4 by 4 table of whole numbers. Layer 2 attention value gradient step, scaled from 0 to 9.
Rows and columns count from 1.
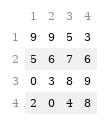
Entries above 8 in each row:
2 0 1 0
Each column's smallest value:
0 0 4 3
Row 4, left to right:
2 0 4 8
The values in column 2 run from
0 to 9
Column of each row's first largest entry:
1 3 4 4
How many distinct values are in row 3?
4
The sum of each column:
16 18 24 26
